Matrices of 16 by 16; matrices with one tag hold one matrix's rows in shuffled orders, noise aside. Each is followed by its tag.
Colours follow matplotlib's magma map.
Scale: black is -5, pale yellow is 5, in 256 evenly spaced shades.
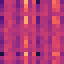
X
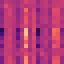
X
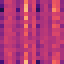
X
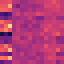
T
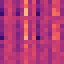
X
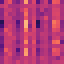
X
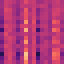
X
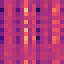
X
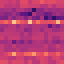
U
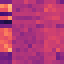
T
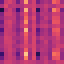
X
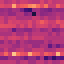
U
